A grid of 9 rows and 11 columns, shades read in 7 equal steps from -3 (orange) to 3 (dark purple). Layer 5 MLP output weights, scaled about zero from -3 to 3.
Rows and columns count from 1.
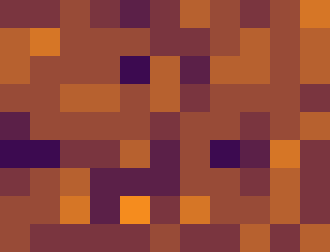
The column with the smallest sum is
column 10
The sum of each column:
5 3 -2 6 4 6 2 3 2 -3 -2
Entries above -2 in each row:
10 10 11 11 11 10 11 8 11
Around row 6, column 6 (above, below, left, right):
1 2 -1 0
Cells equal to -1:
19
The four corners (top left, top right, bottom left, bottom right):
1 -2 0 -1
